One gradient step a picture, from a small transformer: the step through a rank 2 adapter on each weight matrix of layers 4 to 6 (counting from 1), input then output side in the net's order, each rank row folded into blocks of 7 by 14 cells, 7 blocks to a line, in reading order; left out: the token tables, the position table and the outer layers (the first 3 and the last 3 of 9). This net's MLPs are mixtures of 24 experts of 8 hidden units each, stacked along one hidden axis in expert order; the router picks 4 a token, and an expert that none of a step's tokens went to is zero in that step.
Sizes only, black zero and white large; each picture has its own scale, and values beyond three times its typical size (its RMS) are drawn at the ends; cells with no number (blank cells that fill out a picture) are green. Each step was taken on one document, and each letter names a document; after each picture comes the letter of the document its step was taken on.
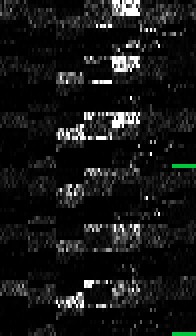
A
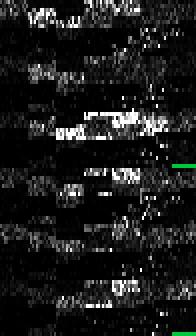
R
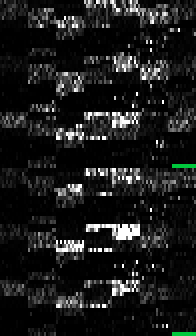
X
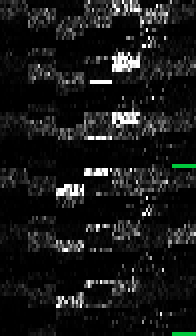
R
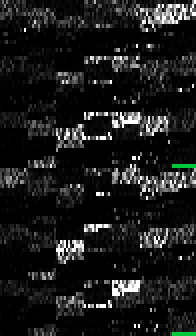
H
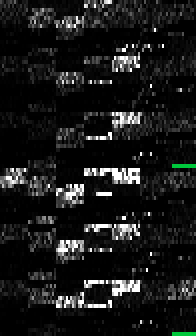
H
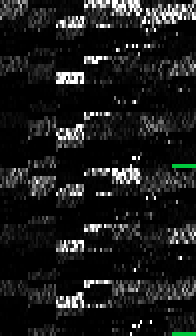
H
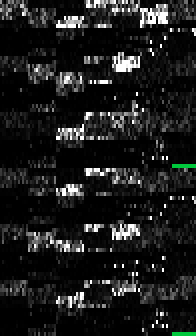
X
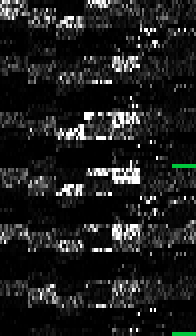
A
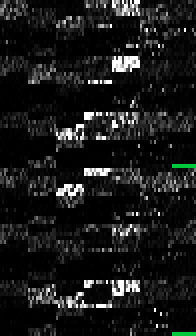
A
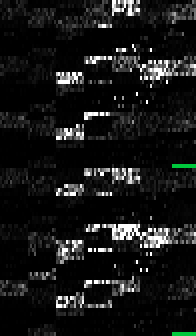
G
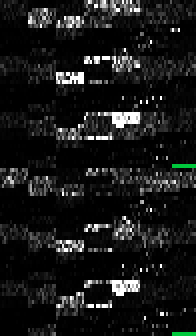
R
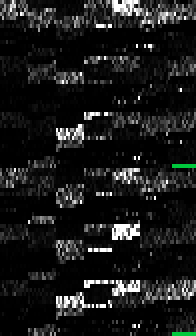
H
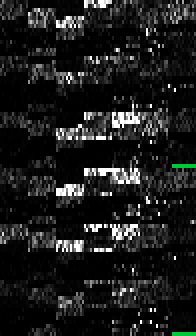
A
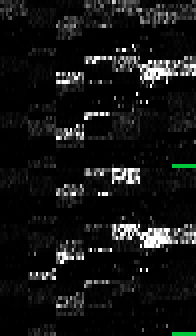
G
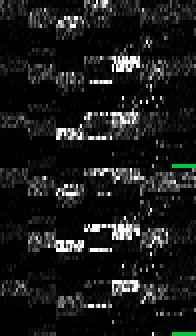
R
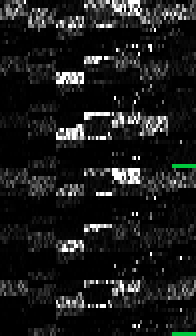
H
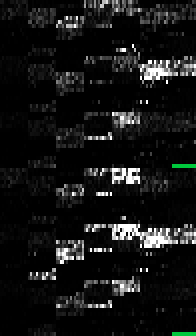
G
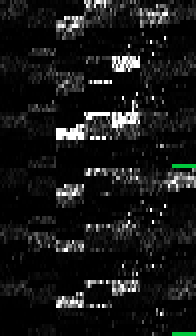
R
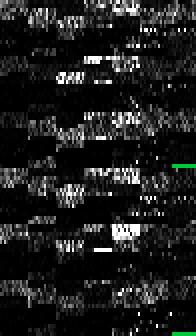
A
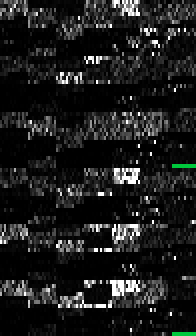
A
